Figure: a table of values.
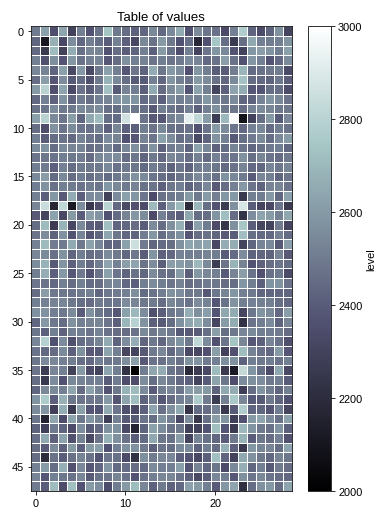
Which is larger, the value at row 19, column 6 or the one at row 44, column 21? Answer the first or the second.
the first
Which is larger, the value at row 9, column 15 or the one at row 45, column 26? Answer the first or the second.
the first
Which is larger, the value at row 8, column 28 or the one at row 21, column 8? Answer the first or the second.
the second
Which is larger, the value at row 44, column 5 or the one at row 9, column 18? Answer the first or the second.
the second
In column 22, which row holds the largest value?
9
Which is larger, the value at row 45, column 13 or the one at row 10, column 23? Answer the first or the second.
the first
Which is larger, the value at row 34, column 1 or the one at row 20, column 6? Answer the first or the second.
the first
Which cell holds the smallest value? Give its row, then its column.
35, 11
